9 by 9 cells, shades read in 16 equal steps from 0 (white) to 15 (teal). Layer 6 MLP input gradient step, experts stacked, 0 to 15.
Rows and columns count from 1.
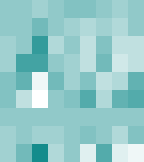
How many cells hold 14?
0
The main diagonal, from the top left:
7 7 13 7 6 11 7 5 1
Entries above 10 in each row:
0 0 1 2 0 2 0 0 2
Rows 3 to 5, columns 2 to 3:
7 13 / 12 12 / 10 1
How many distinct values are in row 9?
8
